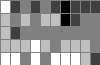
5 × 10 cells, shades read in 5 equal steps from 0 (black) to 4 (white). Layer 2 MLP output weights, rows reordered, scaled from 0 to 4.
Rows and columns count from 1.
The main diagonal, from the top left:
4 2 2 4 2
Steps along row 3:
down up same same same same same same same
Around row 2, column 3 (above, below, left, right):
2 2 2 2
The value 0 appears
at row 1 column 7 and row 2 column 7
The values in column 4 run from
1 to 4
